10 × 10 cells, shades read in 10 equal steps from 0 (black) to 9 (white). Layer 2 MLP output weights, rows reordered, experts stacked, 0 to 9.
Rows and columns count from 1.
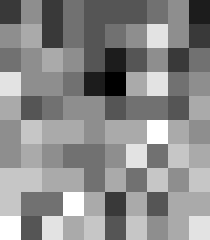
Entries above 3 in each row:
4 7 6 8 7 10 10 10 8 8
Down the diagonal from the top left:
2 6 6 4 5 6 8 7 6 8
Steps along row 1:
up down up down same same up up down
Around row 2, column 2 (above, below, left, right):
5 5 5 2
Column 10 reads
1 2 4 5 6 5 6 7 6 8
